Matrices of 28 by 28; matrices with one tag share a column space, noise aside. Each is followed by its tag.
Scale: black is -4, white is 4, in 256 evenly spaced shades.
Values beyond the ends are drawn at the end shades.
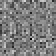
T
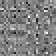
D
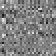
D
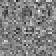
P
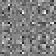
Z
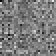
T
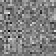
Z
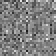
T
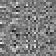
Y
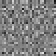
D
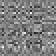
Y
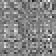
T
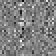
P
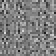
T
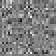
D
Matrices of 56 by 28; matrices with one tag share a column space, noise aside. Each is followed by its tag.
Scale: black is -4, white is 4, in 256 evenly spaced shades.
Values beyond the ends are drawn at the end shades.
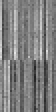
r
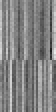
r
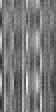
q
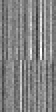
r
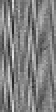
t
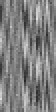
t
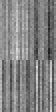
r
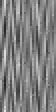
t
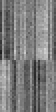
r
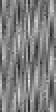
t
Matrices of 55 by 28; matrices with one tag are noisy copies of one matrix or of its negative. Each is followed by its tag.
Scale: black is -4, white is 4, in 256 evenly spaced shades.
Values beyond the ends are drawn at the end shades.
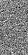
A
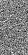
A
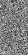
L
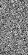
L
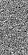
A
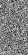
L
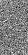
A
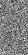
L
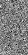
L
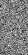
L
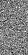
A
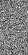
A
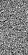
A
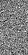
A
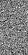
A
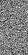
A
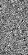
L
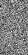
L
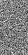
A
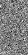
L
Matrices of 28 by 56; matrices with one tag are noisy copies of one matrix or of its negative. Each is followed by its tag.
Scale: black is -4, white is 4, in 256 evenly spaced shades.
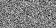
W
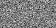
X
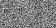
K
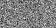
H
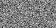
X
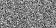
H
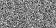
H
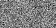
K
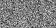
H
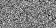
W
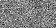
K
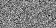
W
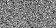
H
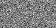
X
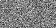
K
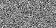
X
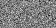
W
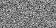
X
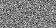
X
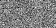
K
